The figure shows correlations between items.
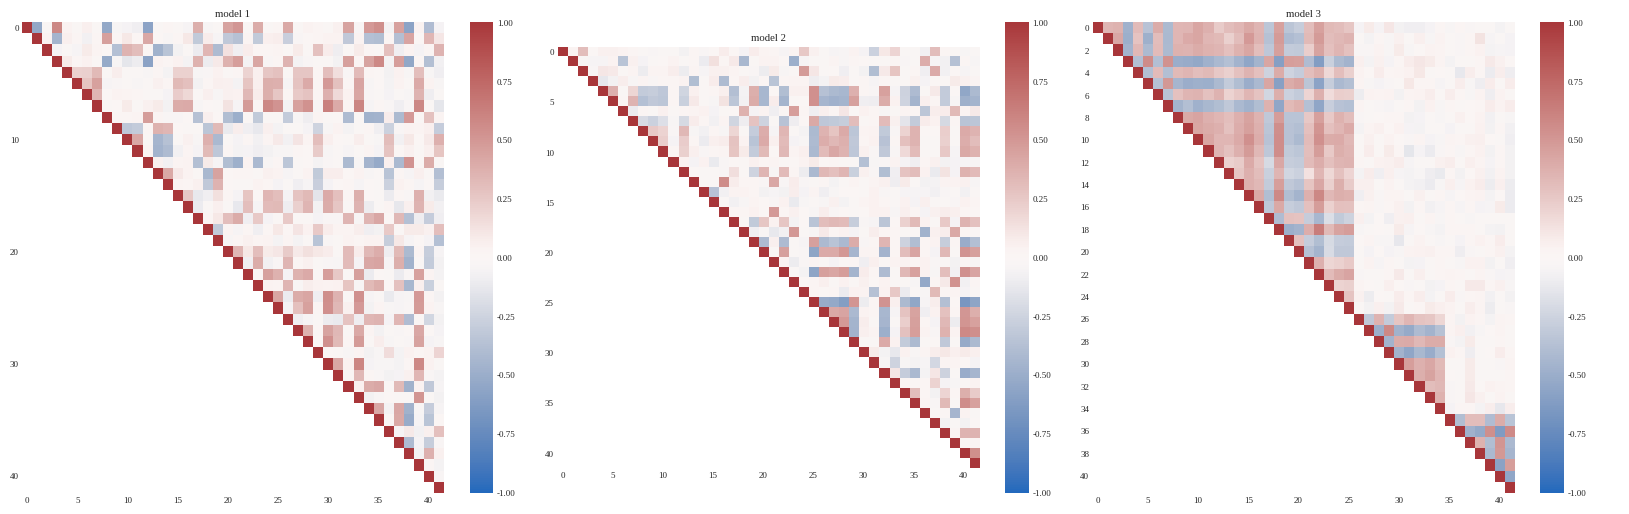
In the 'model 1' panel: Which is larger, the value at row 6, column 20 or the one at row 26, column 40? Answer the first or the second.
the first
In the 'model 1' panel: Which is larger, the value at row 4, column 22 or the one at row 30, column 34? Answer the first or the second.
the first
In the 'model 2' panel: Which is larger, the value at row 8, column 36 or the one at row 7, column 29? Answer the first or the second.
the second
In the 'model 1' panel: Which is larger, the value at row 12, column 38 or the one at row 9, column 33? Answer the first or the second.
the first
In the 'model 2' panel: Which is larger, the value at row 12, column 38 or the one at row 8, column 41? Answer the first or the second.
the second
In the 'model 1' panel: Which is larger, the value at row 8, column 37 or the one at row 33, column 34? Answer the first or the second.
the second
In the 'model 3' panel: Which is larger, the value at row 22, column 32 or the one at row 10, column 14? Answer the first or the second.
the second
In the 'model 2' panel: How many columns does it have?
42
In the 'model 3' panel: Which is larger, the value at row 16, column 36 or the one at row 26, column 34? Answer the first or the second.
the second
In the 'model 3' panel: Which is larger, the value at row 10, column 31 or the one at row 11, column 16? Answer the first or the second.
the second
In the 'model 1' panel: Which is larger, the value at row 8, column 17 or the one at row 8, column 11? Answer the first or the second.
the second
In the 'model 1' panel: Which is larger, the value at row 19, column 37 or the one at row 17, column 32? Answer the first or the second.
the second
